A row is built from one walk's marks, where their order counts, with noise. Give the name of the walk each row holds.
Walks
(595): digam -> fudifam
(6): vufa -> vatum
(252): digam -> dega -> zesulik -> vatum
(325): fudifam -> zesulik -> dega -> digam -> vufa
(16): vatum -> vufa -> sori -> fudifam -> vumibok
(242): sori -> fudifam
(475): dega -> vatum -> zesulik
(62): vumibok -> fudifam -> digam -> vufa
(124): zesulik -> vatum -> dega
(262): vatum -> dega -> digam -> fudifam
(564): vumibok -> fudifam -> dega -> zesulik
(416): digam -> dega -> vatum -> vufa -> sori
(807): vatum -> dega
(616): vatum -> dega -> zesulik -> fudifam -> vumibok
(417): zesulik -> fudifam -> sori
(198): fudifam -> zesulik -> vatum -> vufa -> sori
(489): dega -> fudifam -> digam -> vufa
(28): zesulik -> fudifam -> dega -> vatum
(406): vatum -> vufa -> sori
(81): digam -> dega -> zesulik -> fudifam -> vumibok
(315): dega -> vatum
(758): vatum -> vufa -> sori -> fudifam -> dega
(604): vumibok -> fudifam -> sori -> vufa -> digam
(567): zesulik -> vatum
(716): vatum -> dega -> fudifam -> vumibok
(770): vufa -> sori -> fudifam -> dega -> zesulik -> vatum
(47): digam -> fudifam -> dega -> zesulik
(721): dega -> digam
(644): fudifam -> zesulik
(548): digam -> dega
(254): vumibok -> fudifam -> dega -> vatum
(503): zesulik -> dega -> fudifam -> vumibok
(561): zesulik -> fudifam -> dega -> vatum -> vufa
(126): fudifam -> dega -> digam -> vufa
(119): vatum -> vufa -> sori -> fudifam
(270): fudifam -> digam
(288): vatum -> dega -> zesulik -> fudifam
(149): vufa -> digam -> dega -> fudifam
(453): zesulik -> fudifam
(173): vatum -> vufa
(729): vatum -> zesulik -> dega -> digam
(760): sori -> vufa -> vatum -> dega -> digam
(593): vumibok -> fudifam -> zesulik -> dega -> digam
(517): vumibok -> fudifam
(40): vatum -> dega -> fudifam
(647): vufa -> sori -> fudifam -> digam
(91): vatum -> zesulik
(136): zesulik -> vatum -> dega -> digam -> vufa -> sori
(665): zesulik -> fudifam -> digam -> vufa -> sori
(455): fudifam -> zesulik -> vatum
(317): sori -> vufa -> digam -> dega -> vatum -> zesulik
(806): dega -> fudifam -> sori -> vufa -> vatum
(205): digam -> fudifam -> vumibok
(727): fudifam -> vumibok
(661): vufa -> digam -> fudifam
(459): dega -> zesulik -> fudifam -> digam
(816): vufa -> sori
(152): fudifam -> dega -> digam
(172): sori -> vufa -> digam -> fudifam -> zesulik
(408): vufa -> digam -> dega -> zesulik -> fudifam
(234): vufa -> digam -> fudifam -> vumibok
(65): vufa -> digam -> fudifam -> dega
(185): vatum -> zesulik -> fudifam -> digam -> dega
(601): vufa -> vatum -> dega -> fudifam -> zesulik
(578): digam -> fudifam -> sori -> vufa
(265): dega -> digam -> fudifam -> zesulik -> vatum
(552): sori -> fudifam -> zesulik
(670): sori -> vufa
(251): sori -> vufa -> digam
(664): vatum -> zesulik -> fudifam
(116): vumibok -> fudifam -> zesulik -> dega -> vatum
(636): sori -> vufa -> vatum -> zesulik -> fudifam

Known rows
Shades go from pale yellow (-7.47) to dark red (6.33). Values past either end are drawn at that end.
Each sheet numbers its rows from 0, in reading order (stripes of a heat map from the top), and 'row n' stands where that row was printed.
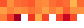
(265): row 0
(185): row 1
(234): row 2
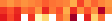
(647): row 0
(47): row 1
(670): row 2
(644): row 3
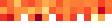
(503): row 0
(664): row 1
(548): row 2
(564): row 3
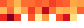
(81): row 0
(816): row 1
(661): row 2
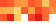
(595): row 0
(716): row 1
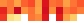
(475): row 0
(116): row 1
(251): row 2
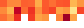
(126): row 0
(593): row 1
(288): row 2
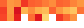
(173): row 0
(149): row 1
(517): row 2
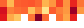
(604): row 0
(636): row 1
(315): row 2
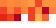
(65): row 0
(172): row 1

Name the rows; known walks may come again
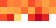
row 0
(40)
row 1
(16)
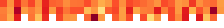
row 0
(315)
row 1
(28)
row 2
(729)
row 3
(664)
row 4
(6)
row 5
(416)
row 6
(173)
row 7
(552)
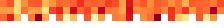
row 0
(119)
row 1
(288)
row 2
(665)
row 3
(816)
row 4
(116)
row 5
(455)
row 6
(317)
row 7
(406)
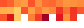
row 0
(595)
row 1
(265)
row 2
(270)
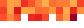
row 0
(561)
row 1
(727)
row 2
(670)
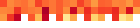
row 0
(770)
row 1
(417)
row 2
(198)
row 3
(152)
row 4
(91)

